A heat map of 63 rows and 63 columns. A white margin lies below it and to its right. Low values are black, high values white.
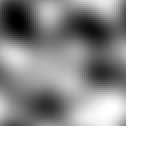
No lone cell stands out from its neighbours. The ninth with the highest average is the bottom right. The centre is the calmest part. The top left is the ninth with the lowest average. The field is smooth, with broad soft blobs.
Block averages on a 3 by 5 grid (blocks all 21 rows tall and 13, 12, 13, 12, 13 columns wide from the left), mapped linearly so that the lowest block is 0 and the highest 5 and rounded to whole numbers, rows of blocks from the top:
02212 / 44422 / 32355
